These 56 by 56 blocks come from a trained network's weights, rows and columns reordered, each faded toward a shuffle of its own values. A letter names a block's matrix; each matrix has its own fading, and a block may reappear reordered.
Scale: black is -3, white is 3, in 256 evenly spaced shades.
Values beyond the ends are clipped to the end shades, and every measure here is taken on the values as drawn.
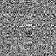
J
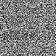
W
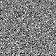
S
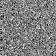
S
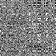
W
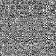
W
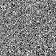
S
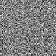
J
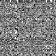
W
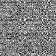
W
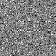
S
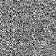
J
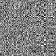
J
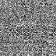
W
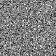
S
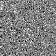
S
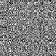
J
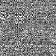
W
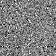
S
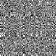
W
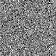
S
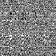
W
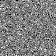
S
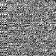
W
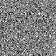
S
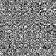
J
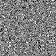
S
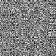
J
